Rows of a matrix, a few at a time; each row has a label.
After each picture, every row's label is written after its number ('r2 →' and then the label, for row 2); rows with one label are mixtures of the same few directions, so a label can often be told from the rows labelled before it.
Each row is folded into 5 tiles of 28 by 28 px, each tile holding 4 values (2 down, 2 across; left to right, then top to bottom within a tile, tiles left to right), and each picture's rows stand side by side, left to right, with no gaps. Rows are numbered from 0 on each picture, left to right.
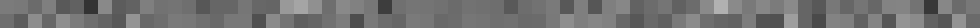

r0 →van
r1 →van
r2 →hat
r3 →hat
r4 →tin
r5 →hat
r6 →van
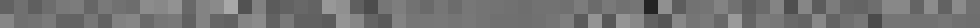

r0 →tin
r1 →hat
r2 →van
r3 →tin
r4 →van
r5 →van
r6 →van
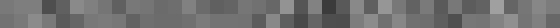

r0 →van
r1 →van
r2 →tin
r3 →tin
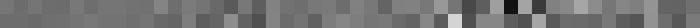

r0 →tin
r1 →hat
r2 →tin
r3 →van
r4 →hat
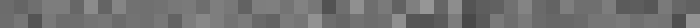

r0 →van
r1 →tin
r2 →van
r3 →tin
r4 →van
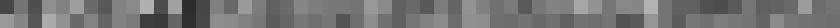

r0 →tin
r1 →tin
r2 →hat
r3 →tin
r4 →hat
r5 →hat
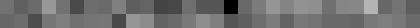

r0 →van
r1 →hat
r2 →hat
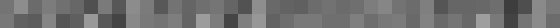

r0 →hat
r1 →hat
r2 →hat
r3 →hat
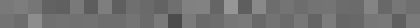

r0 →van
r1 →van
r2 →van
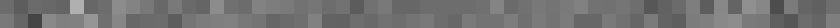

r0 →tin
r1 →tin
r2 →tin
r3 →tin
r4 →hat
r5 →tin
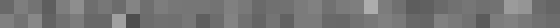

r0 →van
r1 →hat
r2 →hat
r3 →hat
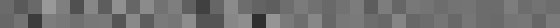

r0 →van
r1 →van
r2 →van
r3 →van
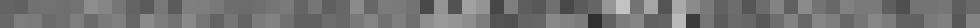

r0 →hat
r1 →tin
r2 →tin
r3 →tin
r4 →van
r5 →tin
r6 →van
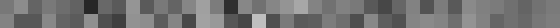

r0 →hat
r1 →van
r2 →hat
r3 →tin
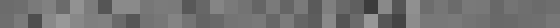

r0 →tin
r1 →van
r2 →hat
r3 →tin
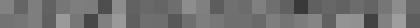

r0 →hat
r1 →van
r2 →hat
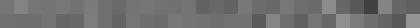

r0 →hat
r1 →van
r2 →van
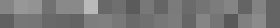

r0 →hat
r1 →hat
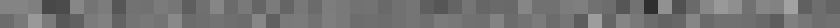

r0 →van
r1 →van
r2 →tin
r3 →hat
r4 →van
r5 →hat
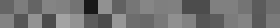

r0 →van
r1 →van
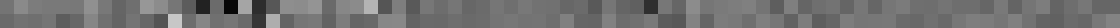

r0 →hat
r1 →van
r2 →hat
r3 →tin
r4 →hat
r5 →tin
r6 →tin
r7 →tin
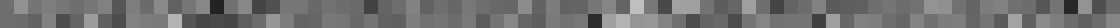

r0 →hat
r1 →tin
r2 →hat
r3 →hat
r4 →tin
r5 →van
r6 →hat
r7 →van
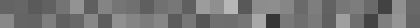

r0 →tin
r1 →van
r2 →hat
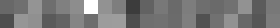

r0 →hat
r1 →hat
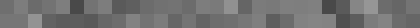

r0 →tin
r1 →van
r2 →van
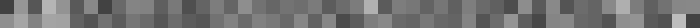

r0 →tin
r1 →tin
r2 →van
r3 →hat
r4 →van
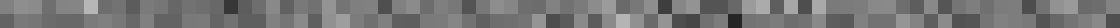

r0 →hat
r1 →hat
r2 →tin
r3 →van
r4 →tin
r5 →van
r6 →tin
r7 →van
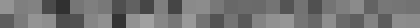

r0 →van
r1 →tin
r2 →tin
